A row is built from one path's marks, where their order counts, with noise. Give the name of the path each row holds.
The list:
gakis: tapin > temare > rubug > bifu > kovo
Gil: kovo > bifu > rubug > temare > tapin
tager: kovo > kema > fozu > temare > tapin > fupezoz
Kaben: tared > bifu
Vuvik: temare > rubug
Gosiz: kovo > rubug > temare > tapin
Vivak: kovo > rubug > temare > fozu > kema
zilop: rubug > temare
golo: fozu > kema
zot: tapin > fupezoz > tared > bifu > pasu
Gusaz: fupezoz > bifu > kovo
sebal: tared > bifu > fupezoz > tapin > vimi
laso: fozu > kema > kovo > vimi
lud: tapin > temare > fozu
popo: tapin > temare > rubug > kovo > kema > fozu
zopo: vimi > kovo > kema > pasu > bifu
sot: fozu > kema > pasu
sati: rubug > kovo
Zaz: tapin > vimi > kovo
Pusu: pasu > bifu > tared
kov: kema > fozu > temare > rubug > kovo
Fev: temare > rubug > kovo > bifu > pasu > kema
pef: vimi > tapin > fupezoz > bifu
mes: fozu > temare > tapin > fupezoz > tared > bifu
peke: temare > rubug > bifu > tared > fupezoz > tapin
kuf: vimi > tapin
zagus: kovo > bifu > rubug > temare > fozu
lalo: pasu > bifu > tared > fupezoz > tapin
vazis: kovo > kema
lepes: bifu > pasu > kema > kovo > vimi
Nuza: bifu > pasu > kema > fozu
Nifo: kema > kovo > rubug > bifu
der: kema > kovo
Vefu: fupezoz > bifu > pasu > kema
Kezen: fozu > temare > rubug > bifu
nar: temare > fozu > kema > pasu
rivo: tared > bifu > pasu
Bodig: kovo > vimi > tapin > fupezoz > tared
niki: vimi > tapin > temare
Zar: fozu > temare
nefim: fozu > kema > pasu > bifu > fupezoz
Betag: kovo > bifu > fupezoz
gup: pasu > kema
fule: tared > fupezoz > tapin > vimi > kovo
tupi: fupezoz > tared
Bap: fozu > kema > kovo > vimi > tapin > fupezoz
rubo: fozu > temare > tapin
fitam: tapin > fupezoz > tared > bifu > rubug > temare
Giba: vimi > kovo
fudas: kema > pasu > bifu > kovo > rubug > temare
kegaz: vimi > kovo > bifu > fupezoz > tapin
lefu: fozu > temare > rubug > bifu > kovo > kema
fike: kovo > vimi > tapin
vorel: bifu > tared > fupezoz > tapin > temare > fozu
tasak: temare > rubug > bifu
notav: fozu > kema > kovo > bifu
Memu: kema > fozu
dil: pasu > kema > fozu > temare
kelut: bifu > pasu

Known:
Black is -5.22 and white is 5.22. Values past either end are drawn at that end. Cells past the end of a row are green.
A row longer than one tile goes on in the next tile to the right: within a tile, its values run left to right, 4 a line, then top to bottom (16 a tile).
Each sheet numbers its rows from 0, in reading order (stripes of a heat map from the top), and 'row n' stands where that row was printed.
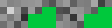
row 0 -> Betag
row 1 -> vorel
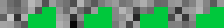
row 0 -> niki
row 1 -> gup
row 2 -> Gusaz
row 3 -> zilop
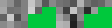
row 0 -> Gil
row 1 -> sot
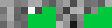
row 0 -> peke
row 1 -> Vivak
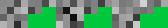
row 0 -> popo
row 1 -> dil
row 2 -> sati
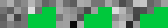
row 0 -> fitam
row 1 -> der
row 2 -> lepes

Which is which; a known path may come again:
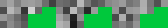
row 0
mes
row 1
sot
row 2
Vuvik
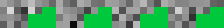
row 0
Bodig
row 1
der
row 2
kov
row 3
Betag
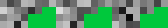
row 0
laso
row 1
lepes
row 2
dil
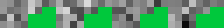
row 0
Gil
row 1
fule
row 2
vorel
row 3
Vefu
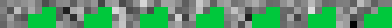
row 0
Kezen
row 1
Zar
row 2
fike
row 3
Gosiz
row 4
Gusaz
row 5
fitam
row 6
Fev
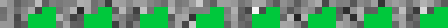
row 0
tager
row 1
zot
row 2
tupi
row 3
sati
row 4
peke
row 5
rubo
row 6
lud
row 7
lalo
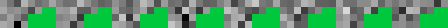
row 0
vazis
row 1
notav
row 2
niki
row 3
nar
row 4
Giba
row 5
kelut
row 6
Bap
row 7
zagus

